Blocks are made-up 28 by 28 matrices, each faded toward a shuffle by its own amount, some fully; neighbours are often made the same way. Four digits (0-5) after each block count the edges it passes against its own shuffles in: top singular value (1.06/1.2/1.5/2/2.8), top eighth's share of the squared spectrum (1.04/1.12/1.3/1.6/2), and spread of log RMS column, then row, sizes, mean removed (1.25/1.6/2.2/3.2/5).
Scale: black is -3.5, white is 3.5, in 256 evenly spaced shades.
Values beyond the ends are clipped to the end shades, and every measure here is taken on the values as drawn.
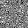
2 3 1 0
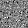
0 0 0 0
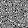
1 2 0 1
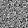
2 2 0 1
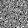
0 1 0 0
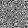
2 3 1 0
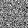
0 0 0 0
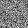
0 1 0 0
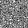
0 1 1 0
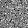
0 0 0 1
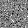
0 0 0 0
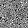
0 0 0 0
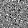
1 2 0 2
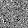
1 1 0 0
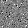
0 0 0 0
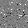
1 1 0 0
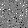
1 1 0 0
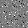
1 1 0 1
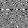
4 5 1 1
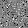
1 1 0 0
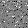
2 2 0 0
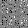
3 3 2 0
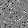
0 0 0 0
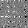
3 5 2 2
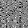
3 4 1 0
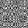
4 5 2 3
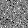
1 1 0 0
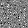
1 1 1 0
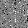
1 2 1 0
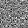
2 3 0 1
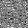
3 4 1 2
